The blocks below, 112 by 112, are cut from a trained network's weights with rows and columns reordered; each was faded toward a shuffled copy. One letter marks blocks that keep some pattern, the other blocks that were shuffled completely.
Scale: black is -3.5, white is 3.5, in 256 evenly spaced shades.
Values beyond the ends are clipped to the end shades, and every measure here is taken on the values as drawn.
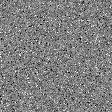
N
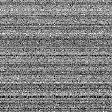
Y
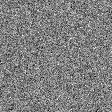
N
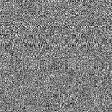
Y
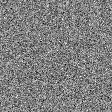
N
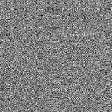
Y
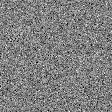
N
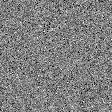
N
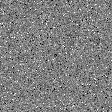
N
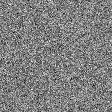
N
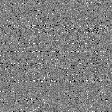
Y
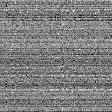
Y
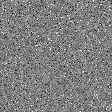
N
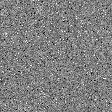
N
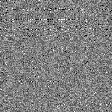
Y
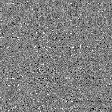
Y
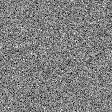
N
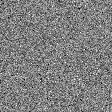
N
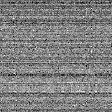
Y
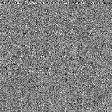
Y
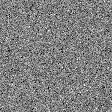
N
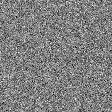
N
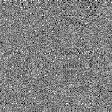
Y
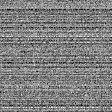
Y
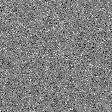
N
